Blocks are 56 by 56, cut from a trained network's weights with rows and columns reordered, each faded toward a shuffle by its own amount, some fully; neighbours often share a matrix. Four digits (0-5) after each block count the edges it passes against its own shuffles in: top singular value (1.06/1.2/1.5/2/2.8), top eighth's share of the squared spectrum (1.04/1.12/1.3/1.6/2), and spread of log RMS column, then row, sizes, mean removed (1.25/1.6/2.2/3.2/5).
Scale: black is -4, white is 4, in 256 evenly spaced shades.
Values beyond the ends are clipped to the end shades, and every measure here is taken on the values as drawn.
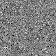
1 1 0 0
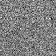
3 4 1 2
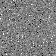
0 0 0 0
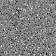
1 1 0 0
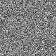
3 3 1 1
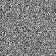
3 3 1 1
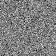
0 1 0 0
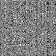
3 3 1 1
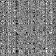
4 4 2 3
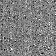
2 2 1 1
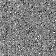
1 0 0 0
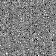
1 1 0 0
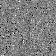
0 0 0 0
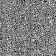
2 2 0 0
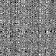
3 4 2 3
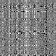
4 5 3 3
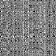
3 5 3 3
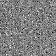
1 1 0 0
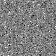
0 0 0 0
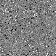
2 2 0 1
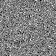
1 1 0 0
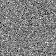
0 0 0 0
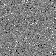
0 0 0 0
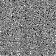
0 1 0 1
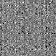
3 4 1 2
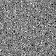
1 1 0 0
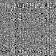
3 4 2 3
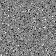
0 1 0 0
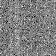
1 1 0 0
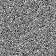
0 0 0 0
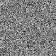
2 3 0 1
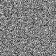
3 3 0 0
